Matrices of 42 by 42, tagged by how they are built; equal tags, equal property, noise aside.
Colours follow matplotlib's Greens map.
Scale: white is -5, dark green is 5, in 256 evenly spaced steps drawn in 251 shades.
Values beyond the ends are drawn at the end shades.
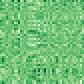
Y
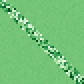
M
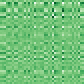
Y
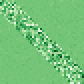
M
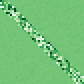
M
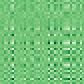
Y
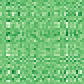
Y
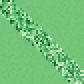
M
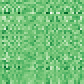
Y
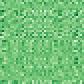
Y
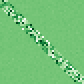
M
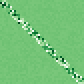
M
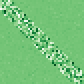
M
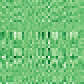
Y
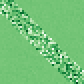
M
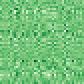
Y
